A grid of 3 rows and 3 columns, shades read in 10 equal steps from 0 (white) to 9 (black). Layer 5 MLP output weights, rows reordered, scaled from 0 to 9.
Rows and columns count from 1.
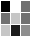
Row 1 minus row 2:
4 -2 0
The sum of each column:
16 10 14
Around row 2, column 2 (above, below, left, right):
0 8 5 5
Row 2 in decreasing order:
5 5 2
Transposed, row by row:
9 5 2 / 0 2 8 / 5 5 4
